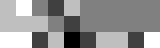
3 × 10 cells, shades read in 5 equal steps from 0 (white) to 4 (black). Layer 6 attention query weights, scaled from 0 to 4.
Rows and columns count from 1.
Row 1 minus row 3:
1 0 -1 2 -3 -1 1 1 -1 2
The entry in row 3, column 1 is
0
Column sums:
2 1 6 6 8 7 5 5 7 4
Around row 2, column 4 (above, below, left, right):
3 1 1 3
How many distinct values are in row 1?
4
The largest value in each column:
1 1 3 3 4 3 2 2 3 2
